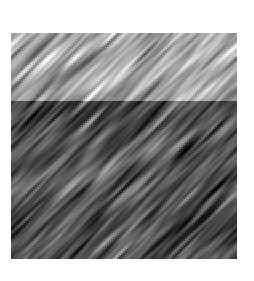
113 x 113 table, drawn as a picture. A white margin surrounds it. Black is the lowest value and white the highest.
The bottom right is the ninth with the lowest average. On average the colour sits 40% of the way up the scale. The top part is higher, up to a seam about 30% of the way down.
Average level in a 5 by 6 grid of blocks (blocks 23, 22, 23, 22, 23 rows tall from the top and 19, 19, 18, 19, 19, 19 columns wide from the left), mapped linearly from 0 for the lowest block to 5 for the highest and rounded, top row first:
5 4 5 4 5 5 / 2 2 3 2 3 3 / 1 1 1 1 1 1 / 1 1 1 1 1 0 / 1 1 1 1 0 0
